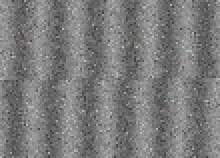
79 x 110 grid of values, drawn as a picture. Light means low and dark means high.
Symmetry: a half turn. Odd rows or columns: none. Stripes: upright, repeating 6 times. Seam: none. Average level on the scale: 50%. Slope: none.
